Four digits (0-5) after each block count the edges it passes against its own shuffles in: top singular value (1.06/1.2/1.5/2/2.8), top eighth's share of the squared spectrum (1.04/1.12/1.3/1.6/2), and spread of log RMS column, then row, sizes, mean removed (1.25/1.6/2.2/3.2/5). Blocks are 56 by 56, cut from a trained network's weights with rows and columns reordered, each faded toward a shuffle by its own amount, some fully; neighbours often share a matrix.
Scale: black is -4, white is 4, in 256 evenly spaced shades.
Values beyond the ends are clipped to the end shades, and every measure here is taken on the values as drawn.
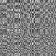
5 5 3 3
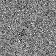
0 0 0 0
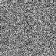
3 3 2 0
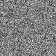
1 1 0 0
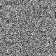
3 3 1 0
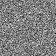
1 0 0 0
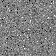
0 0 0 0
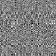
4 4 2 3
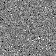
0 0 0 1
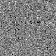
3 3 1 1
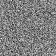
0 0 0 0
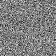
1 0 0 0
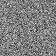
0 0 0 0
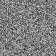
1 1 0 0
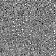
3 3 1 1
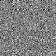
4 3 2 2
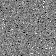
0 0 0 0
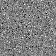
0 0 0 0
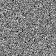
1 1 0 0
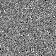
1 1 0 0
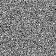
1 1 0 0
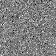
1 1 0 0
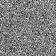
0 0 0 0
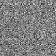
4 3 0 2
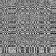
5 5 2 4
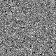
0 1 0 1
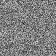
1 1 0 0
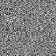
3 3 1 1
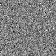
2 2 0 0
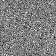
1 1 0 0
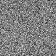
2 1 0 0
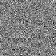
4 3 1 1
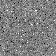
1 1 0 0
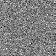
3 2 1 0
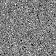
1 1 0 0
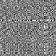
4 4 2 2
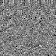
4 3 1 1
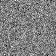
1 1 0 0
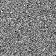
2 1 0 0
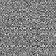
4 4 0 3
